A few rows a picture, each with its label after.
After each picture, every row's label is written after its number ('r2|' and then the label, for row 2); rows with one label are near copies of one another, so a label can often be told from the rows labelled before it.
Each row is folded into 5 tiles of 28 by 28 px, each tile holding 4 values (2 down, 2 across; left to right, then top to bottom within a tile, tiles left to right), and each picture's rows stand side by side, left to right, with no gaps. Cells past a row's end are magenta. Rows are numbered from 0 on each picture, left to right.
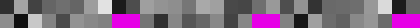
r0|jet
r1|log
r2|jet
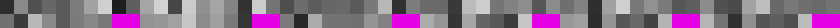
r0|jet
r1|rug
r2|jet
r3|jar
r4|jar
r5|jar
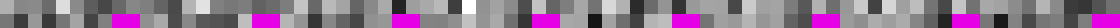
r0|log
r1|jar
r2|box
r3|rug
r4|box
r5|rug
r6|rug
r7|log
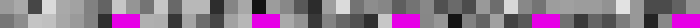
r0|rug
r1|box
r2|jar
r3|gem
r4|log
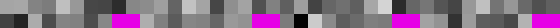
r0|log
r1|box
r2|jet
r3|jar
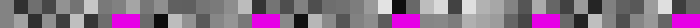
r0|gem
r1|jet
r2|jet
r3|rug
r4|jet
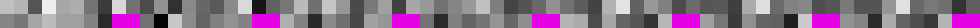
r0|rug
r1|jet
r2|box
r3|log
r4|jar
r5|jar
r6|jar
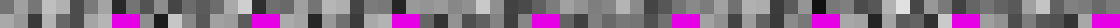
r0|box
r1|jet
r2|box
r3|log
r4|log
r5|box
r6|jar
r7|jar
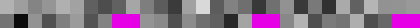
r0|log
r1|jar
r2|gem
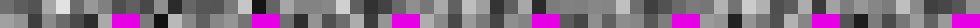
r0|jar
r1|jet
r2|log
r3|box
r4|log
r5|box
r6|log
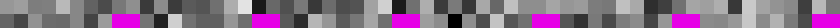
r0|log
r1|jet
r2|jet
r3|gem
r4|log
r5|rug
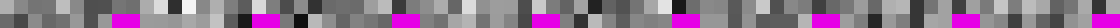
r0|log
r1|rug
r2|jet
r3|rug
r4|jet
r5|jar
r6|box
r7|box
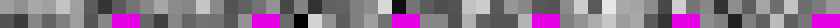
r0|log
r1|log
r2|jet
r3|jar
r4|rug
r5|gem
